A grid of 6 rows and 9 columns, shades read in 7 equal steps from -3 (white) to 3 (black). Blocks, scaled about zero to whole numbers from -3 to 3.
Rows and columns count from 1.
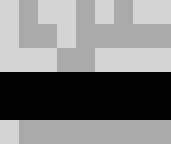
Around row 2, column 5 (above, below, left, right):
-1 -1 -2 -1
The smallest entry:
-2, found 16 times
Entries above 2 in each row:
0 0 0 9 9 0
